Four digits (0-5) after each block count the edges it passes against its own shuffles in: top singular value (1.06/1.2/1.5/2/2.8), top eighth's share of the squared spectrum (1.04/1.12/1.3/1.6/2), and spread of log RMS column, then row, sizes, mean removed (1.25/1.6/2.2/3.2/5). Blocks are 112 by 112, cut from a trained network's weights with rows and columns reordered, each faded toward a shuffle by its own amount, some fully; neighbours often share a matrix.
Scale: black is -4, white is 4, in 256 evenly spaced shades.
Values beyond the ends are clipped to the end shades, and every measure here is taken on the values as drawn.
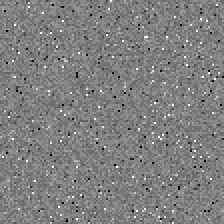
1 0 0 0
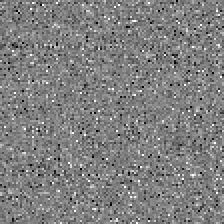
3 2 0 1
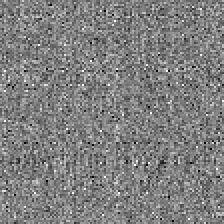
4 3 1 2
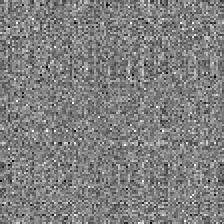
4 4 1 3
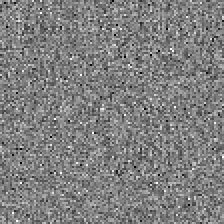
3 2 0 1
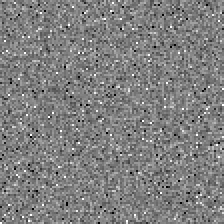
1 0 0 0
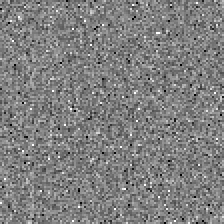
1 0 0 0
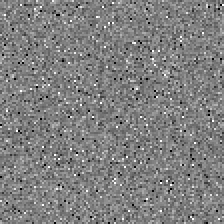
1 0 0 0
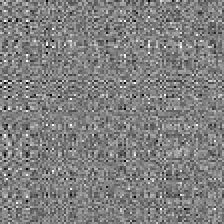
5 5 3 4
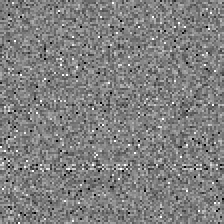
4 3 0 1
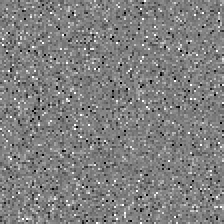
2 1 0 0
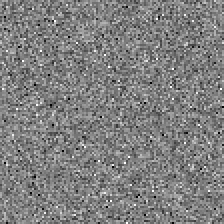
1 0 0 0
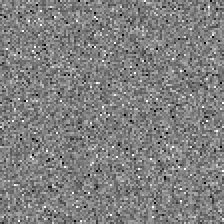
0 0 0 0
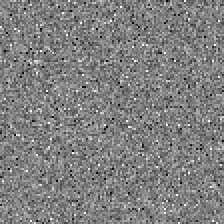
2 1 0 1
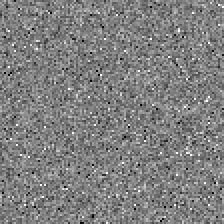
2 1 0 0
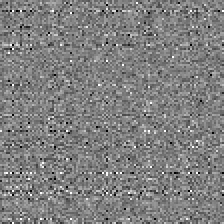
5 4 2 3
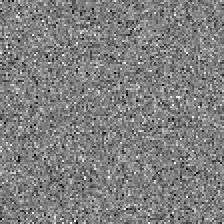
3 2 1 1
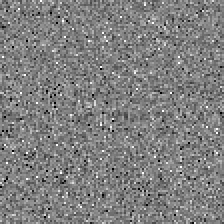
2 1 0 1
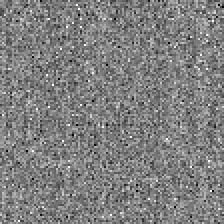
3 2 0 1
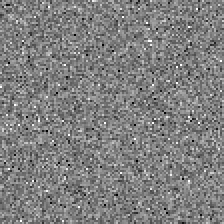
0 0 0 0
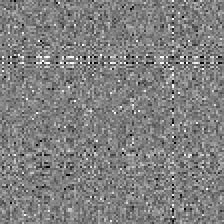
5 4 2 3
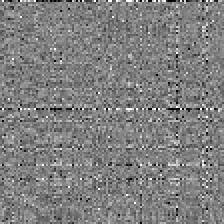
5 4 3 3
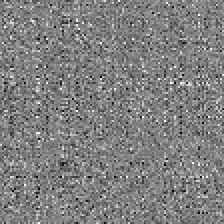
4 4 3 3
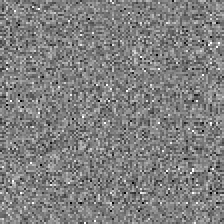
4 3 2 2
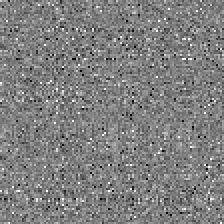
4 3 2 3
